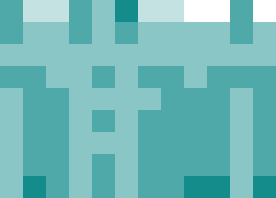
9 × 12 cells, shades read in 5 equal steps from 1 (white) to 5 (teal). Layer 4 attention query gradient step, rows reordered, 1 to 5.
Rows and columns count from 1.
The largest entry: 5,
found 5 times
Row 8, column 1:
3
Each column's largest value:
4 5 4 4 4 5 4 4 5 5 4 5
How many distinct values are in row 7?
2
